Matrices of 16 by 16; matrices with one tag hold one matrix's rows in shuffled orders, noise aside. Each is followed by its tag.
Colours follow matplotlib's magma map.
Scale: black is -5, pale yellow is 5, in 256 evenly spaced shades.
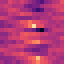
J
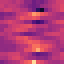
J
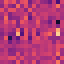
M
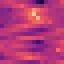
J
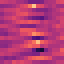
J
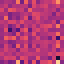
M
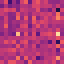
M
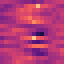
J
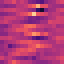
J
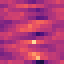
J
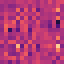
M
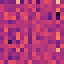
M
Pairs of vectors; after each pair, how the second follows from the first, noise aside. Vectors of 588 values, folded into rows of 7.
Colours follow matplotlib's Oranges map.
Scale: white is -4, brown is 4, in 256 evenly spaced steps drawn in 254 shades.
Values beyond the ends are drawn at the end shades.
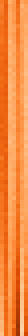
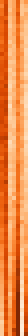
scaled up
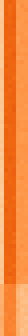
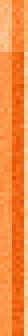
reversed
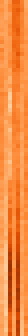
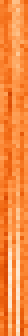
negated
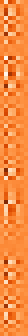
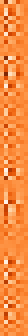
negated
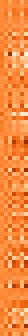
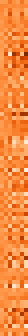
negated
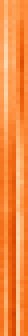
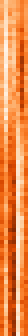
scaled up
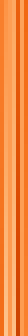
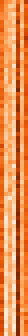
scaled up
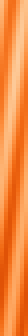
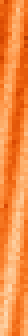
reversed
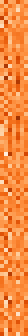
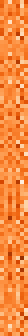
reversed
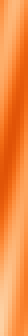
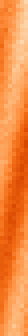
reversed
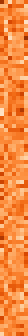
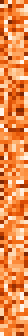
scaled up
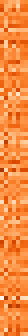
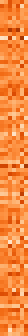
reversed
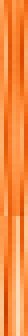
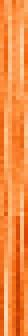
negated
